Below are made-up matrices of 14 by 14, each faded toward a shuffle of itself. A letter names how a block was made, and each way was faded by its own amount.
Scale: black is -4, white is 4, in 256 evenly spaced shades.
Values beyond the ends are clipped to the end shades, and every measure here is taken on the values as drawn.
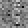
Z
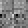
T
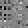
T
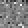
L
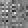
T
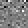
L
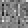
T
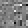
T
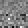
L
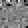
L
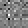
T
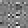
T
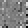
T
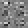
T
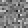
Z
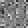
T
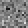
Z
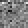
L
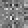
T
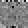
L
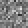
Z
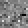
L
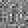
Z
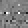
L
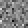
Z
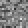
Z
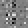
T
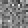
Z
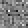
L
